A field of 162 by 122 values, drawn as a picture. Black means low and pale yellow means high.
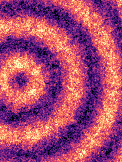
Rings spread out from the middle left. On average the colour sits 50% of the way up the scale. The middle left is the ninth with the highest average. There is no overall slope.
